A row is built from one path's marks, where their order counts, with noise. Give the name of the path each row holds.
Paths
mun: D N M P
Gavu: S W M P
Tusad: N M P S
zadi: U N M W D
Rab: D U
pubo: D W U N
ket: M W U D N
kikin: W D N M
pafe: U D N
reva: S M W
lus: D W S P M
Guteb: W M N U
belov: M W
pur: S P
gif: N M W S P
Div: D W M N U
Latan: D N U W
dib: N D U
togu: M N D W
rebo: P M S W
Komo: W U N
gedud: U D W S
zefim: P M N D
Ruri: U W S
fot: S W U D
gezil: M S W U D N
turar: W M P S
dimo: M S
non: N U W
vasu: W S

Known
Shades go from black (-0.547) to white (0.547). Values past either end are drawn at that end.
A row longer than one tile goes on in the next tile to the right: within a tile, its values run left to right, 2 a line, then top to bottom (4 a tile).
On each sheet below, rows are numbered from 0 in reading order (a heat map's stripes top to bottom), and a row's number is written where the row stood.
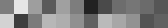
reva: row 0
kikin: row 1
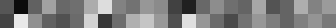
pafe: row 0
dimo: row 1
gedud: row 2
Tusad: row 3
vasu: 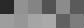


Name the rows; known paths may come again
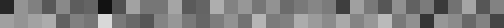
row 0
vasu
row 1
zadi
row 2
Tusad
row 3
ket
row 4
turar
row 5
mun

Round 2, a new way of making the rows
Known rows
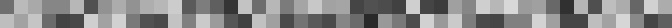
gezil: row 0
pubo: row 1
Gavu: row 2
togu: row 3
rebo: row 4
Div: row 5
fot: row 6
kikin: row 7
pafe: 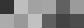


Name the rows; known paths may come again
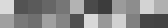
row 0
reva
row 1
Div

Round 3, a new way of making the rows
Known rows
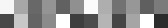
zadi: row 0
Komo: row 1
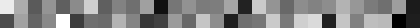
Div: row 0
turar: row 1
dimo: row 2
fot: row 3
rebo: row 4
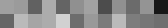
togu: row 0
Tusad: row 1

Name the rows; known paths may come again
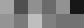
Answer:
Tusad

